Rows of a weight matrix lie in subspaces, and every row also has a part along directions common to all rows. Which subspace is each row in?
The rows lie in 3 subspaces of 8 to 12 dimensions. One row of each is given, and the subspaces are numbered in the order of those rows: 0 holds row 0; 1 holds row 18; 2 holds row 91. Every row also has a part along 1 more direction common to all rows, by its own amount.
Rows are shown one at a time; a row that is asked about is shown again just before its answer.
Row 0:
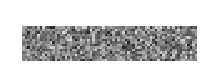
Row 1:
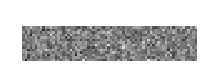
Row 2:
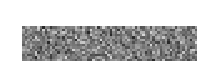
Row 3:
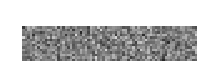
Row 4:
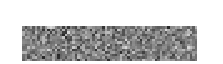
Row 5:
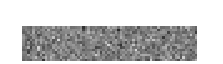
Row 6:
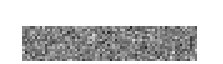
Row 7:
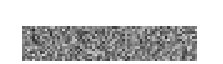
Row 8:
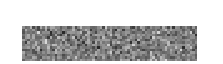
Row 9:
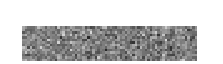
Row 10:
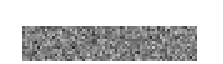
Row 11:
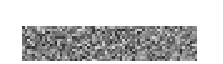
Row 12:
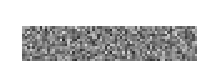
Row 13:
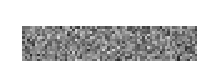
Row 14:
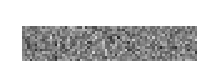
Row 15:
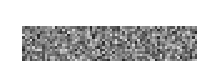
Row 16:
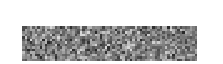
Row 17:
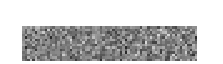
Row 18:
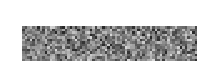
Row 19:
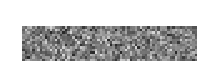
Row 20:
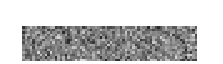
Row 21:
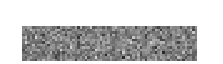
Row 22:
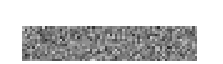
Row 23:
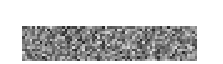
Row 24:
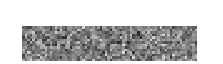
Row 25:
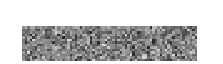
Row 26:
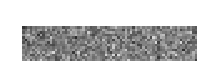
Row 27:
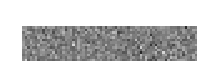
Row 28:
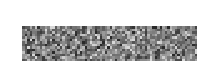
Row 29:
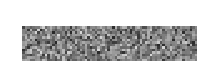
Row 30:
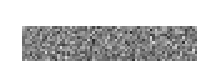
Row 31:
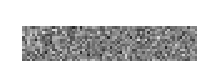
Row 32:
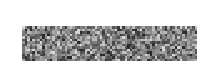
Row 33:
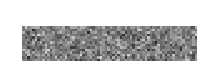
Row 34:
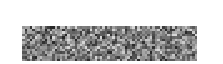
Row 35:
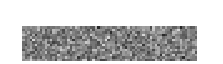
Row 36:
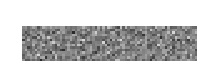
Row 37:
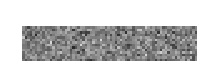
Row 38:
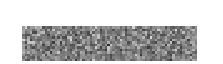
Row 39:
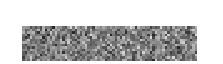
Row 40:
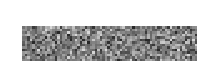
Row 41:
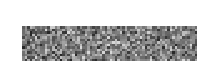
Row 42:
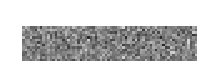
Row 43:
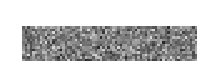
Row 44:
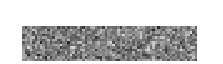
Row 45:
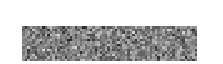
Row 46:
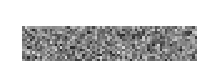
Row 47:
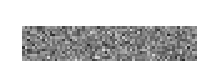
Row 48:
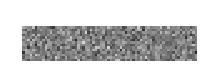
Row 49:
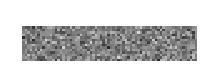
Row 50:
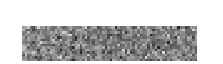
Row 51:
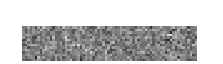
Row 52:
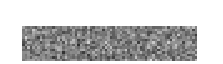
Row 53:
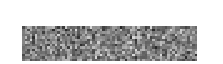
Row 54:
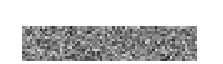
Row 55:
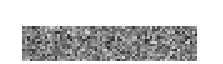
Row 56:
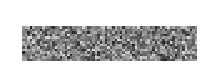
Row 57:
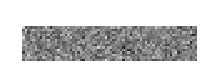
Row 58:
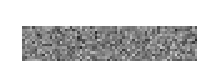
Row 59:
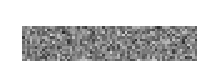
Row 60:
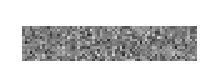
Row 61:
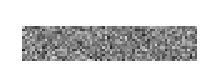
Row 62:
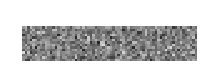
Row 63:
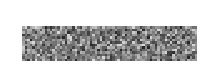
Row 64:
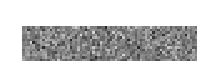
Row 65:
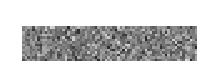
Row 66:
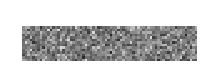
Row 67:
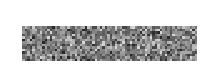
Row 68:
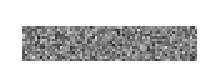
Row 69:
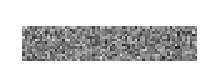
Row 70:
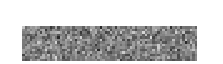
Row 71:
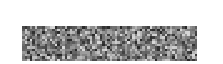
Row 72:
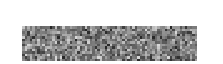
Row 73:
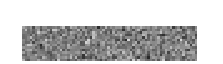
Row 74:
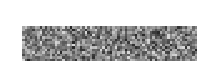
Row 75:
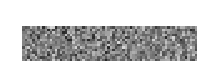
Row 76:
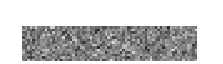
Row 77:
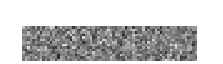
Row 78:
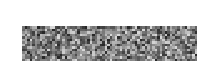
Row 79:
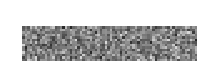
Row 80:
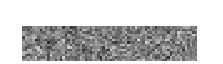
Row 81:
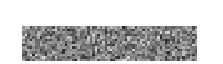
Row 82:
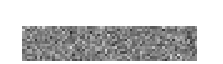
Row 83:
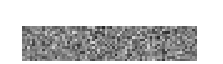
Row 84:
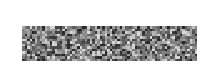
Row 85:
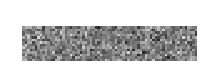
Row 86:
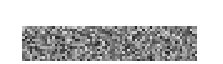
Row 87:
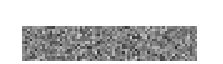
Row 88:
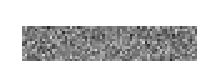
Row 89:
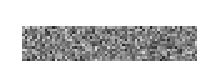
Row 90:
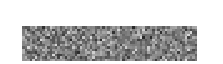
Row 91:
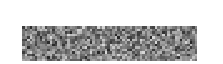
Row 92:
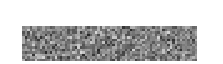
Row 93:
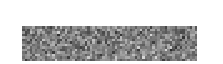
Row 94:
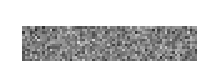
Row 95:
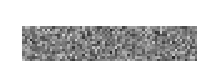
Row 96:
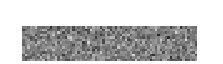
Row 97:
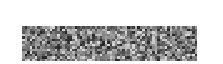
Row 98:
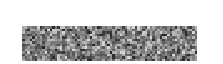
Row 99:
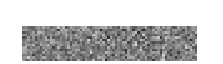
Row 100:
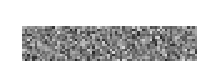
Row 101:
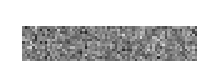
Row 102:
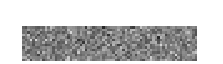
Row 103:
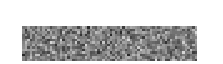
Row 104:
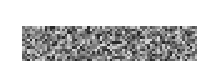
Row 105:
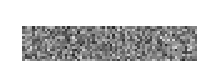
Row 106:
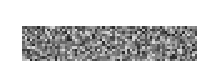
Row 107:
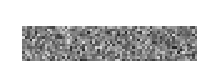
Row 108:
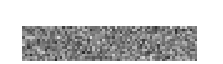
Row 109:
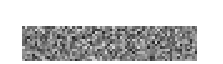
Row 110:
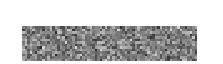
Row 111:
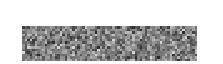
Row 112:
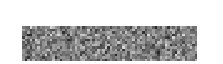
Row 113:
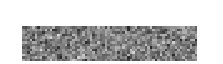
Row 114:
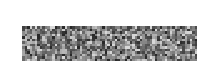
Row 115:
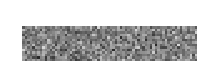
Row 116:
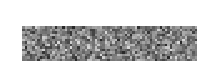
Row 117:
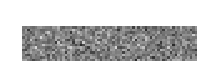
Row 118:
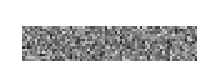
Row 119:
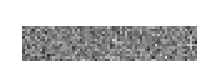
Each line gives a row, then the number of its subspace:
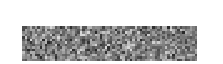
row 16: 0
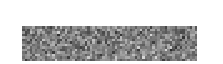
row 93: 1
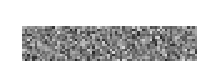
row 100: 0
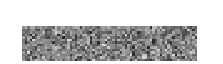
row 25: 1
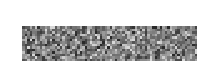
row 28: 0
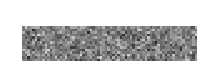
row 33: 0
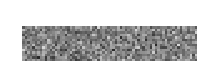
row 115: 0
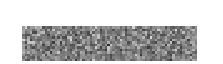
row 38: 2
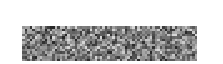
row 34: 1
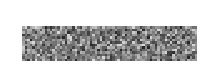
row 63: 2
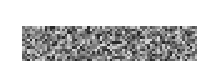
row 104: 2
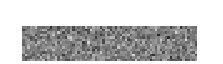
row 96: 2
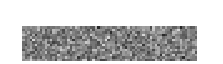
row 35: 1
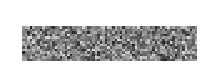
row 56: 2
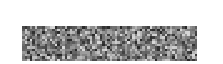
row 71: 1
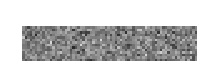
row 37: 0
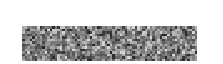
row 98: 1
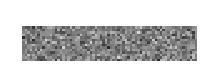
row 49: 1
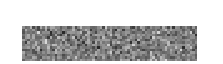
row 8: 1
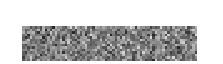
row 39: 1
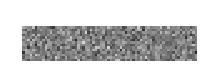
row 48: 0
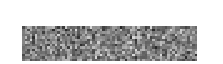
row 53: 1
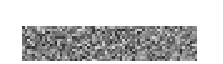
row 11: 2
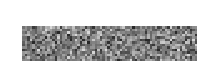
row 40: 2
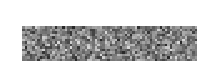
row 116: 2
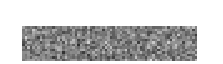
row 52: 1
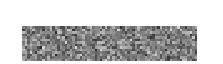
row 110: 0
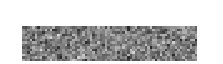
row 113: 1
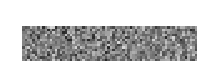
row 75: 0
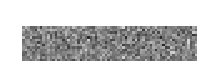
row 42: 2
